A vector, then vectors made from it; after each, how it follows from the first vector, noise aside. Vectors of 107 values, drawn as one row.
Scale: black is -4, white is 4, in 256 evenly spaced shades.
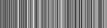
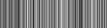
sign-scrambled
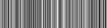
wrapped around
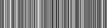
wrapped around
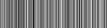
sign-scrambled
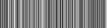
wrapped around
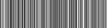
wrapped around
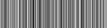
sign-scrambled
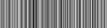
sign-scrambled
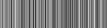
wrapped around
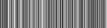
wrapped around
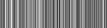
wrapped around
